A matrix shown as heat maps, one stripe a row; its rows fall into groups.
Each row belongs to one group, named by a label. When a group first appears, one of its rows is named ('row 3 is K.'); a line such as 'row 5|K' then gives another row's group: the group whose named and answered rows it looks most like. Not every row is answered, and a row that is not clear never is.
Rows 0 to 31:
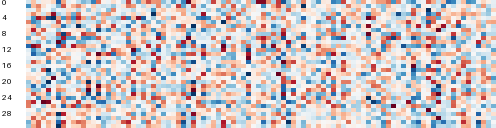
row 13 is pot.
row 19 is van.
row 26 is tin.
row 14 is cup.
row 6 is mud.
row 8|tin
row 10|mud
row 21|pot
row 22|pot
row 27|van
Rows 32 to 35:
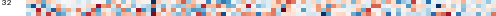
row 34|tin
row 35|cup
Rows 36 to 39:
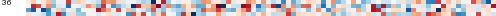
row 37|cup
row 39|mud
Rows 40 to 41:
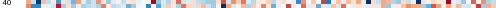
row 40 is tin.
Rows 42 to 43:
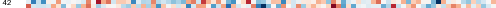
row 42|pot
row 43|tin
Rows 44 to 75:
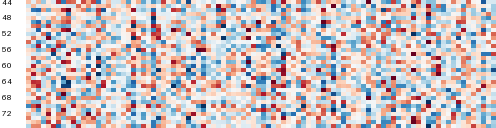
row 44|tin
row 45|van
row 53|cup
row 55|tin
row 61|tin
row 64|cup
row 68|tin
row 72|pot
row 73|tin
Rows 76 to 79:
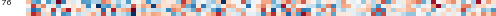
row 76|mud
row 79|cup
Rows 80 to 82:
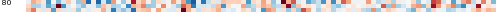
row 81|mud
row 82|cup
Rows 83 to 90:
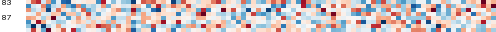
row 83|cup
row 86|tin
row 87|van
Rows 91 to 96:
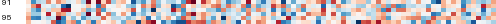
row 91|pot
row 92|cup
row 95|mud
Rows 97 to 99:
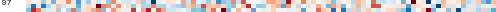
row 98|pot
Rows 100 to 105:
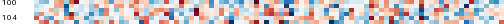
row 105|cup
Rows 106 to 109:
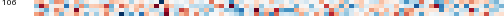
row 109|cup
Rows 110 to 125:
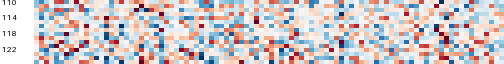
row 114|pot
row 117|van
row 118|mud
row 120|van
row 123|mud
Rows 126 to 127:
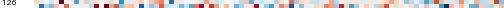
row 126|van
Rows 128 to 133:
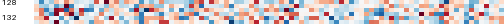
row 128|pot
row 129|mud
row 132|cup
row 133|cup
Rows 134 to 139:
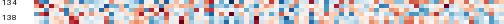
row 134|mud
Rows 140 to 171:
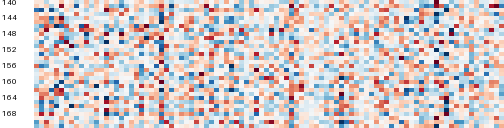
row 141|van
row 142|pot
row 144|van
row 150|mud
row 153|pot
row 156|mud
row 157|cup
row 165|pot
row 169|van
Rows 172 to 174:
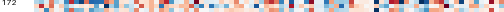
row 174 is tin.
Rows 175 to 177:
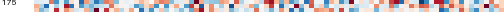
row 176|mud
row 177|pot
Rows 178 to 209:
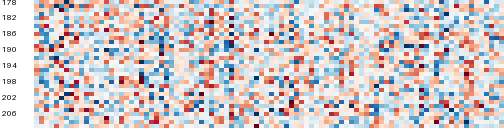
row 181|pot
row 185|pot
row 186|mud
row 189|van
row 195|mud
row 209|cup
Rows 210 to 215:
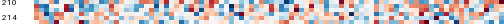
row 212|mud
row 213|tin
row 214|van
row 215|tin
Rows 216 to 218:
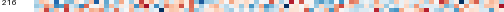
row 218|tin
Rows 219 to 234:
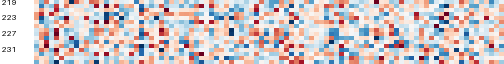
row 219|tin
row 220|pot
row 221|cup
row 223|mud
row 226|cup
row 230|van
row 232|pot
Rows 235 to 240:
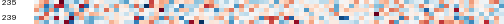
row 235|van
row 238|tin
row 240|mud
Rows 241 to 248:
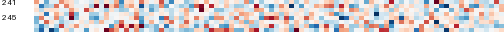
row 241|van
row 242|pot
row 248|pot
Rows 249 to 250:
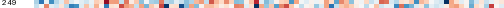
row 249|pot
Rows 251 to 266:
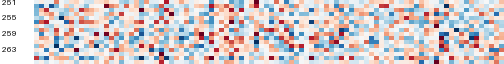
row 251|cup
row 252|pot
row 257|van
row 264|van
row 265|mud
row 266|van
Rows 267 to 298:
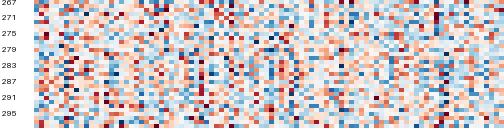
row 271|van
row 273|tin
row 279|tin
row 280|pot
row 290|pot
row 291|tin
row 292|pot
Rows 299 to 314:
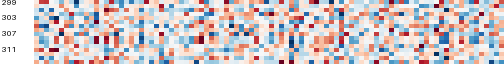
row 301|pot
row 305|mud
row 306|van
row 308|pot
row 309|pot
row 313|pot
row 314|tin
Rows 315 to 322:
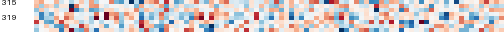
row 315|cup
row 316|tin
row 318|pot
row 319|pot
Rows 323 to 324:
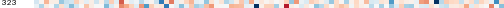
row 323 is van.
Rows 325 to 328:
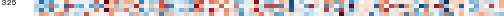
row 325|pot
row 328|van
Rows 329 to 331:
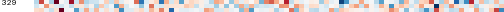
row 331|van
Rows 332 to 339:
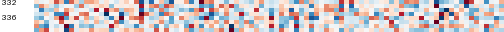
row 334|pot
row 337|van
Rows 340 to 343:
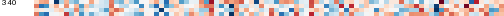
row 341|mud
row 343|mud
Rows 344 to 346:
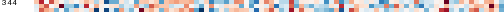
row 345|van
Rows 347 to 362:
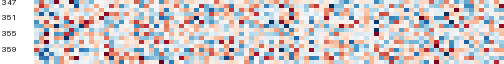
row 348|cup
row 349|tin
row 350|pot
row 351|tin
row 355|tin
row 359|mud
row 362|van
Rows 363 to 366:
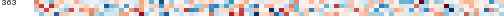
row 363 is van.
